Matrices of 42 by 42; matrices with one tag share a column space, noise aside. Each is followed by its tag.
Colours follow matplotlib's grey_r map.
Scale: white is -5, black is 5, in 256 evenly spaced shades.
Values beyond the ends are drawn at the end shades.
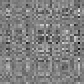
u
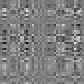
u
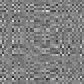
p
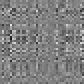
u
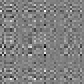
p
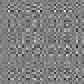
p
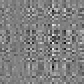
u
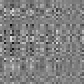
u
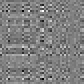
p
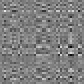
p
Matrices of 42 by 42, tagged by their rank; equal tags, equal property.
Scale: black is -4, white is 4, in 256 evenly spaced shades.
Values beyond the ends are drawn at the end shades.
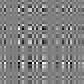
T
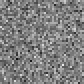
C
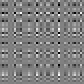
T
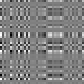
T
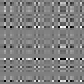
T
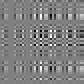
T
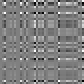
T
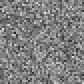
C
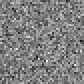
C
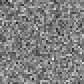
C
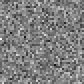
C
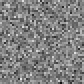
C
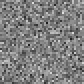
C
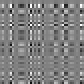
T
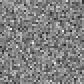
C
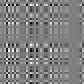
T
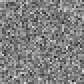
C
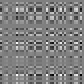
T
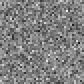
C
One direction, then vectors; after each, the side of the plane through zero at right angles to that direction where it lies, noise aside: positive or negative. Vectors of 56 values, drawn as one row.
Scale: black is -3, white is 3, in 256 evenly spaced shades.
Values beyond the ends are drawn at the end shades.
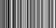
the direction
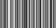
negative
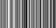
negative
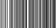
negative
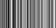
positive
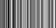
positive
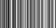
positive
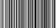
negative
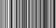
negative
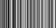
positive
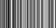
positive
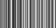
positive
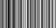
positive
